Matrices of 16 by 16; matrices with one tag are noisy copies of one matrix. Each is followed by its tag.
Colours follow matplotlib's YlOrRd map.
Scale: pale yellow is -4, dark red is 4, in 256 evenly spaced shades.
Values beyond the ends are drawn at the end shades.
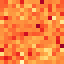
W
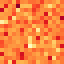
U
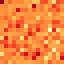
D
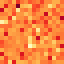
U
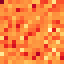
D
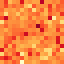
W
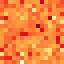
W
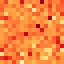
W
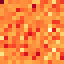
D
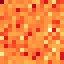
D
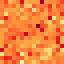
W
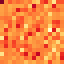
D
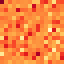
D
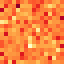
U
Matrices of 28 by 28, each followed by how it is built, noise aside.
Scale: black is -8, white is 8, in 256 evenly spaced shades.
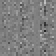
uneven columns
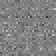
uneven rows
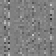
uneven columns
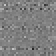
uneven rows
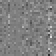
uneven columns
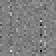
uneven columns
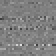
uneven rows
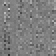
uneven columns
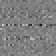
uneven rows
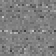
uneven rows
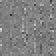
uneven columns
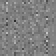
uneven columns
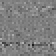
uneven rows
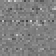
uneven rows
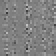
uneven columns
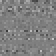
uneven rows
